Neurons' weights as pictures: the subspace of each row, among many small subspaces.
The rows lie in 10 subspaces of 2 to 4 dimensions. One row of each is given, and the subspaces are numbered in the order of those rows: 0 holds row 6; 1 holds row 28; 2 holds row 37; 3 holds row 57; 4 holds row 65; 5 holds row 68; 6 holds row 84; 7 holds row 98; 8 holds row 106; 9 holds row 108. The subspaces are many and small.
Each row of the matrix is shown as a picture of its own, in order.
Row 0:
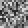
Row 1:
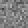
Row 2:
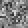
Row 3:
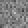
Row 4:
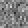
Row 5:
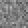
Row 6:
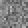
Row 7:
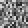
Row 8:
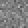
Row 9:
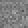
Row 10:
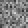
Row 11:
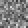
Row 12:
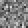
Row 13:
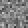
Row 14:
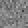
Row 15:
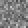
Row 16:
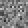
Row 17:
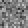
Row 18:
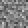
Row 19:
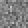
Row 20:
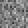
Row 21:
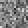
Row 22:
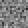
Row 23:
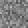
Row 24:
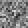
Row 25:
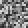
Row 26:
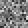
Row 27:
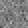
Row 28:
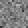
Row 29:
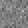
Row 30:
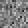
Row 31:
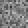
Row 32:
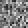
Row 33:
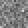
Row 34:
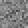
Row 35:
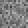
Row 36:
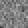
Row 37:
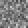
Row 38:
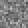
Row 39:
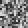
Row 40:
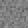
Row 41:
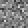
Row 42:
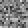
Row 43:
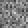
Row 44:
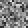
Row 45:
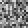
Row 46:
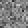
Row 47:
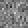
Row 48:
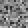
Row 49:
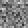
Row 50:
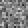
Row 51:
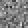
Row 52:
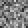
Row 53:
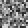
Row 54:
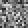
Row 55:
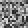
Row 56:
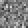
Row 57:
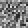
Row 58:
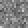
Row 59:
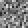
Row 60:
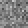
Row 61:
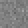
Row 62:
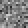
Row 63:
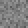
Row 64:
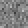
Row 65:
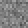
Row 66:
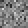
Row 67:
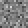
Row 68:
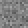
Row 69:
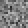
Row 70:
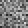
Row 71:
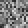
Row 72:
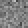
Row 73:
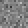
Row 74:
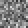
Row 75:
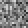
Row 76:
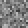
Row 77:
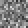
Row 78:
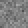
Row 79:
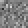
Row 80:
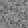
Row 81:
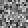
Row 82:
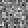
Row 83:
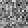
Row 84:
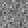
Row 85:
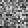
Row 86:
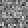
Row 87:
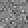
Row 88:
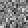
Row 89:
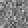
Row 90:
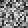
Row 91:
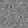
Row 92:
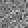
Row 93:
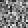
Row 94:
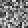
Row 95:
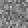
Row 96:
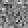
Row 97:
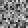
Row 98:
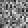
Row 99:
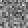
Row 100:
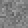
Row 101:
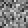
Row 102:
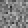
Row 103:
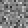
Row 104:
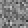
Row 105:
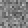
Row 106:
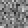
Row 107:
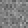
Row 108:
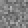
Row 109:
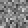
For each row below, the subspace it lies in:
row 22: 4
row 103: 8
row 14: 0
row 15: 2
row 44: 1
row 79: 6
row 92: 5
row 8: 3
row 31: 7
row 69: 9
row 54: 3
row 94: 6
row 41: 3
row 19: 9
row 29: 0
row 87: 5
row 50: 0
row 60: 1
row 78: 9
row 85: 0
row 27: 5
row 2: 3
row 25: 0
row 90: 6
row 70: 0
